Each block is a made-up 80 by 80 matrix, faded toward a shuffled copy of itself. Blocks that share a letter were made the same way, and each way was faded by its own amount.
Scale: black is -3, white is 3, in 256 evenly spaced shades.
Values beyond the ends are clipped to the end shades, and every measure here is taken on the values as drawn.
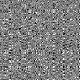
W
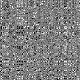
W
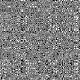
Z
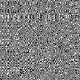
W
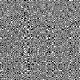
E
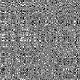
Z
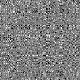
Z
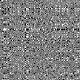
Z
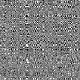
E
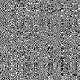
Z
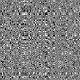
E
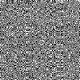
W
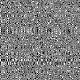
W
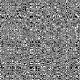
Z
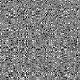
Z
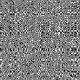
W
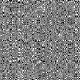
E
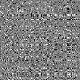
W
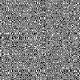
Z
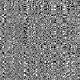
E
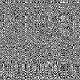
E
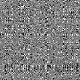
Z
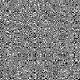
Z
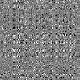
E
